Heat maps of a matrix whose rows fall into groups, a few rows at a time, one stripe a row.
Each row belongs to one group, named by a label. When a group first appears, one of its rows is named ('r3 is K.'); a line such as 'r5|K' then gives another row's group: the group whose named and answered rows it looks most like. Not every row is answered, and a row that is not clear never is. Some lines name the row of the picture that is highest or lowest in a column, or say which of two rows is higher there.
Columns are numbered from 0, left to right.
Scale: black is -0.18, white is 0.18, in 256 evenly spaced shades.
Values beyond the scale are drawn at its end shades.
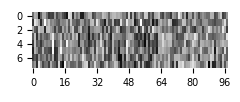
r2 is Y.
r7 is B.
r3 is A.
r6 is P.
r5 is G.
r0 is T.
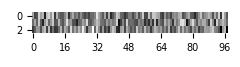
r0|Y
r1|B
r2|P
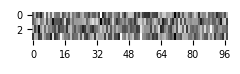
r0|A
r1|P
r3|G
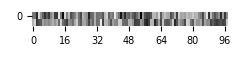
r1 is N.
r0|B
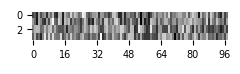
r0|P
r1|B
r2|N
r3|A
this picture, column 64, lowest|1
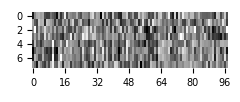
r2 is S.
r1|Y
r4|A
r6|G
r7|B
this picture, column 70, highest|7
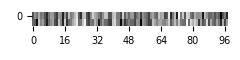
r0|N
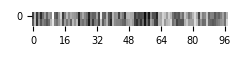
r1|A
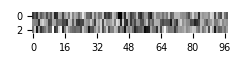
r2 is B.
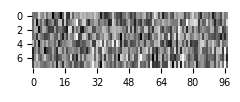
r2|T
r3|N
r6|G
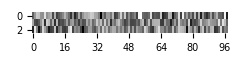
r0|S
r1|Y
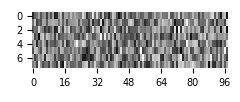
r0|P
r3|Y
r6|Y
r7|B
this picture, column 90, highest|0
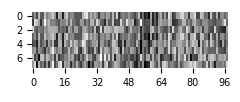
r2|N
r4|P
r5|N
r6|Y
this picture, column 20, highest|6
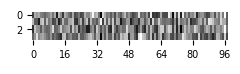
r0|S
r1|Y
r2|A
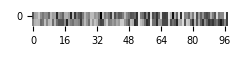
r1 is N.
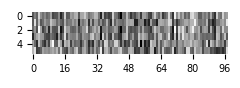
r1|A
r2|B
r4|B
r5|N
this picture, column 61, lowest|5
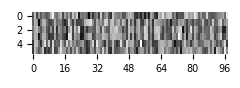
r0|A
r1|T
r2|T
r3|T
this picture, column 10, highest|0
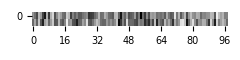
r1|B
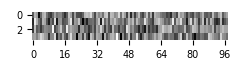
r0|T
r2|A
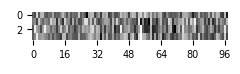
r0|G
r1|S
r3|G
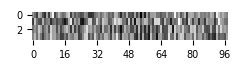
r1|T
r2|S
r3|N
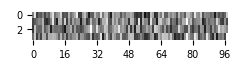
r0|N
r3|A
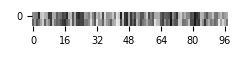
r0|T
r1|T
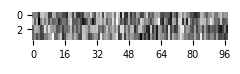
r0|T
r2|N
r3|N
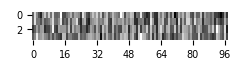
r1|N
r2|G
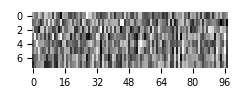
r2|Y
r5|B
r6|P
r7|G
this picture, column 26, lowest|4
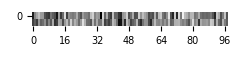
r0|G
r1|P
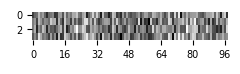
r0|P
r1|S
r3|S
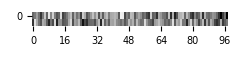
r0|N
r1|T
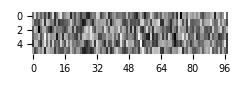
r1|Y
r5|Y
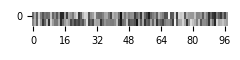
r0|N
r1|B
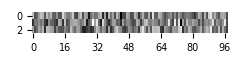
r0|Y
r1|P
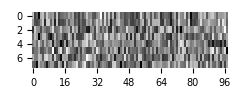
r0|Y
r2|A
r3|T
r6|S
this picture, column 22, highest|7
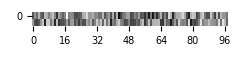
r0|S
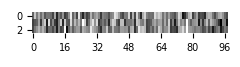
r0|T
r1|P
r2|G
